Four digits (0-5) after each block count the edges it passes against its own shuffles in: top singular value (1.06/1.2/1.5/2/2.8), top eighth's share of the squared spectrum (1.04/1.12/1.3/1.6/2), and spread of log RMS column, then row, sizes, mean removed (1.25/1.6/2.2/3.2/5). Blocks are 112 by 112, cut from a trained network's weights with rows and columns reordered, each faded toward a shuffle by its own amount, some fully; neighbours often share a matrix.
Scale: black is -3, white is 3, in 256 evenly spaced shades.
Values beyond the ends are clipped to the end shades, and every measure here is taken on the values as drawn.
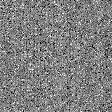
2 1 0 0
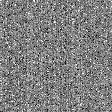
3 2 0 1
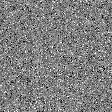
0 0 0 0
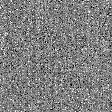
2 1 0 1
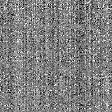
4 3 0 3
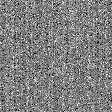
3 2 0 1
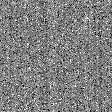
2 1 0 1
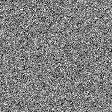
2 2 0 1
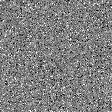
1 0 0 0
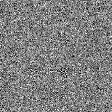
2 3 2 2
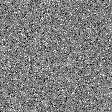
0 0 0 0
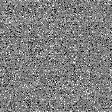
2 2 2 0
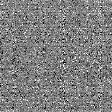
3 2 3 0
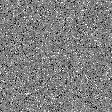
0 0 0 0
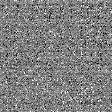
2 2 3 1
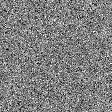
0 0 0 0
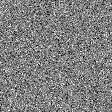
0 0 0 0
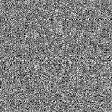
4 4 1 3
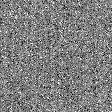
1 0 0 0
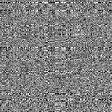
4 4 1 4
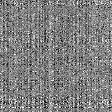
4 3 0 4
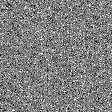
1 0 0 0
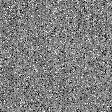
1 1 0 0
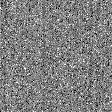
2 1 0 0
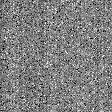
2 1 0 0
